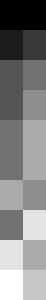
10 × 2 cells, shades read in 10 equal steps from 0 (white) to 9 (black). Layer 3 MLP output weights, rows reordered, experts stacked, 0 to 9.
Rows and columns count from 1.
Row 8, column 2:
1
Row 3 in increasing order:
5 6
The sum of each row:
18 15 11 10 8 8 7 6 4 2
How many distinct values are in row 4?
2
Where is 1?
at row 8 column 2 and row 9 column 1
